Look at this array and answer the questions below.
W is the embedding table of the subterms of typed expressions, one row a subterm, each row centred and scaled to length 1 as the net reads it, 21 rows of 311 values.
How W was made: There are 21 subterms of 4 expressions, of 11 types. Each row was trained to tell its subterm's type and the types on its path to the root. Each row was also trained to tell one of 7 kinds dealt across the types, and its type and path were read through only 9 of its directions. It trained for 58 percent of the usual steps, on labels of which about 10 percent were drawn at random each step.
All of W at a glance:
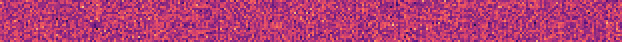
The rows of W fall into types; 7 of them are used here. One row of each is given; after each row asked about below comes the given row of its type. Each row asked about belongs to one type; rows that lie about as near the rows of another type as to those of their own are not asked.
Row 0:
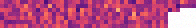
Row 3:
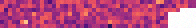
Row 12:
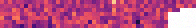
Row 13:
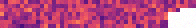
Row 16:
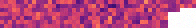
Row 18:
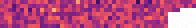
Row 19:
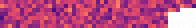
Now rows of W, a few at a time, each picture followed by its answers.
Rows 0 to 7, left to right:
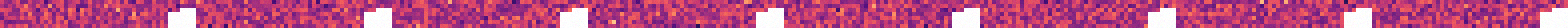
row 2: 3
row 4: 0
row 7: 13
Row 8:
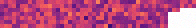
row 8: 19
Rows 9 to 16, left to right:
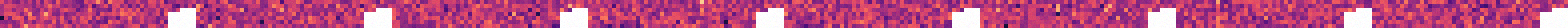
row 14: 18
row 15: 3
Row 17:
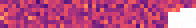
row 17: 18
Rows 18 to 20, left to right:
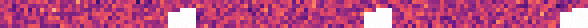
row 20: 16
